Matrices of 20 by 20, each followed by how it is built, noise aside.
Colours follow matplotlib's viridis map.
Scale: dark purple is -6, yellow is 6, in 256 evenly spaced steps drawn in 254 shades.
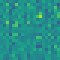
low rank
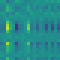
low rank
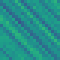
Toeplitz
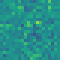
low rank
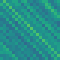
Toeplitz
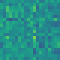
low rank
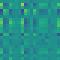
low rank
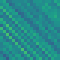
Toeplitz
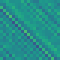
Toeplitz
